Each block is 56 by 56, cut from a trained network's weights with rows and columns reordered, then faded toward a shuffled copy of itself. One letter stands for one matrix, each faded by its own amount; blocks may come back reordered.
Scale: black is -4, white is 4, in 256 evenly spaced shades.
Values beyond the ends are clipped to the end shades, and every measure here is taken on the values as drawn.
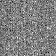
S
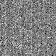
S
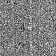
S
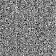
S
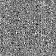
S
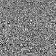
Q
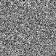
Q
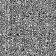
S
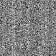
S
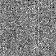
S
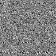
Q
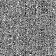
S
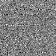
Q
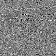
Q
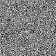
Q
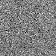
Q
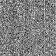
S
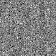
S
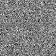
Q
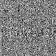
S
